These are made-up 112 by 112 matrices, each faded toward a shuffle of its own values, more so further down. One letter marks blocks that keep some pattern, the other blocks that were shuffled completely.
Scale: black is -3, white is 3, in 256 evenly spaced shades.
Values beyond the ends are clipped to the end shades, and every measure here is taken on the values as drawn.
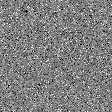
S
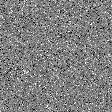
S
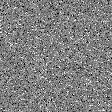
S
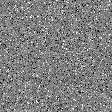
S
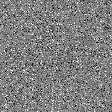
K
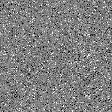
K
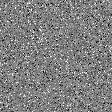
S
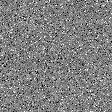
S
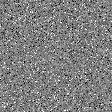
S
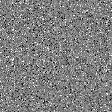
K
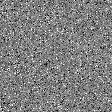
S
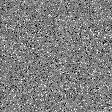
S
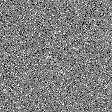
S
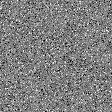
S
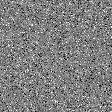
S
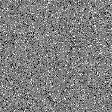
K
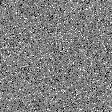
S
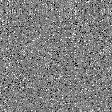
K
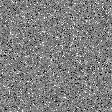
S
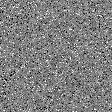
S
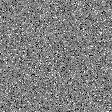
S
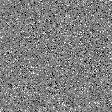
K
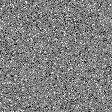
S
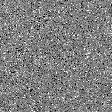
K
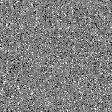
K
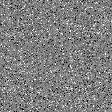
K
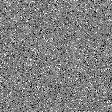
K
